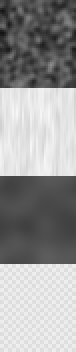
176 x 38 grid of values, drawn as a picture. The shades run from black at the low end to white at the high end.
It is made of 4 by 1 panels. Panel 1,1: low, blotchy. Panel 2,1: very high, streaked downward, faint in contrast. Panel 3,1: low, smooth, faint in contrast. Panel 4,1: very high, checkered, faint in contrast.
